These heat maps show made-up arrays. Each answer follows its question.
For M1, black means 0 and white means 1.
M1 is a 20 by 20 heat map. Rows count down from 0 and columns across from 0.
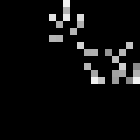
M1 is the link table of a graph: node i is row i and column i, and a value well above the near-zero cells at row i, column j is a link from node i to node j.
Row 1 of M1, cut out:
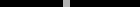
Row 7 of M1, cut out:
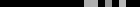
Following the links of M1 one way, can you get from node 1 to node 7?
no
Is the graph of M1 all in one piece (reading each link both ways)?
yes
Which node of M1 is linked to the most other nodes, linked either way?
node 11
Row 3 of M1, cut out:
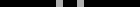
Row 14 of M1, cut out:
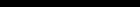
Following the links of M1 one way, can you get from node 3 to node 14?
yes
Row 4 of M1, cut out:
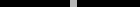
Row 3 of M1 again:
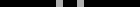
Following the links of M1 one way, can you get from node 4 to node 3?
no
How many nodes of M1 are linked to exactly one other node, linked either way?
5
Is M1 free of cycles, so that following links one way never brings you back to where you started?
yes
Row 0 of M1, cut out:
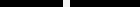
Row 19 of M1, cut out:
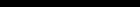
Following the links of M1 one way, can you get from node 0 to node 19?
yes
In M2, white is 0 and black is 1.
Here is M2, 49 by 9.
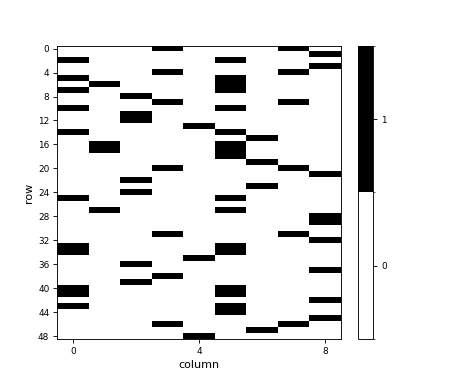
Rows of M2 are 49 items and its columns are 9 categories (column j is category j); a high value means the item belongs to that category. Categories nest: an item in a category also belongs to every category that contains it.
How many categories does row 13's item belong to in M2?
1
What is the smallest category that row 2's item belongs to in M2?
0
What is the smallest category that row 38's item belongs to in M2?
3
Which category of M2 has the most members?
5
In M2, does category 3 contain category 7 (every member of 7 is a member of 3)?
yes
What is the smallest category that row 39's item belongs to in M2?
2
